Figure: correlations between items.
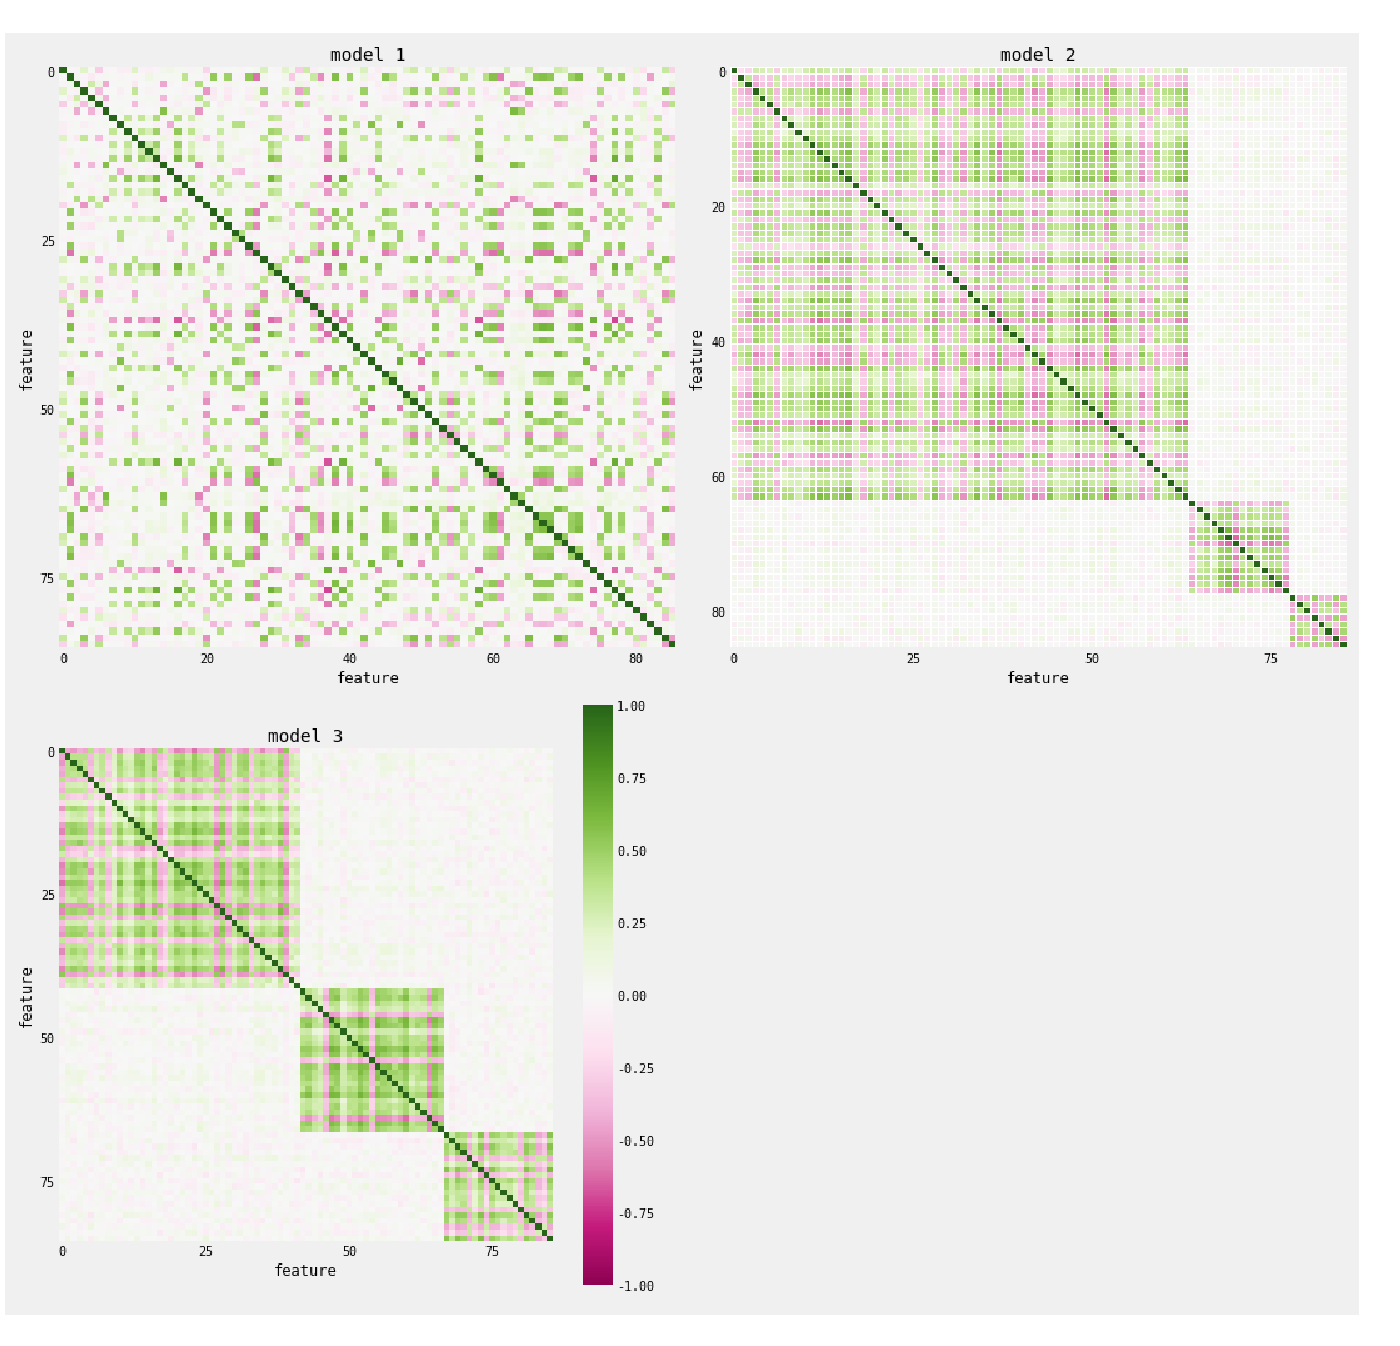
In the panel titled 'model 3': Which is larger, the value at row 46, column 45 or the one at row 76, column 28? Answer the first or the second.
the second
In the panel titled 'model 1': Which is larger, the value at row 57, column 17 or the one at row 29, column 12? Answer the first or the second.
the second
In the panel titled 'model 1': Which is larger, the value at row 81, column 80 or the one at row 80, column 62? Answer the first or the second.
the second
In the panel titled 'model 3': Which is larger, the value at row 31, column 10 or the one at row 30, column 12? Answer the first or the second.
the first
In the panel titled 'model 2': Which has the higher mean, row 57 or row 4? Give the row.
4
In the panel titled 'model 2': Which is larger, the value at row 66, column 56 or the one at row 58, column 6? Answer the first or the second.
the second
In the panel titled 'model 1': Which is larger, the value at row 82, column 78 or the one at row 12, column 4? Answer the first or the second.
the second
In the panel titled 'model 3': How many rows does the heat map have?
86
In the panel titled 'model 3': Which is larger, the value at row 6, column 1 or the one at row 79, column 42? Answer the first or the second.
the first
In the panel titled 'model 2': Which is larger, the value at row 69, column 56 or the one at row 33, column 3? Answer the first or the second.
the second
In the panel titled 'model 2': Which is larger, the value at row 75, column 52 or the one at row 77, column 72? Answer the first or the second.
the first
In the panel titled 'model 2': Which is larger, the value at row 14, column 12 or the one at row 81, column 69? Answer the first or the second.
the first
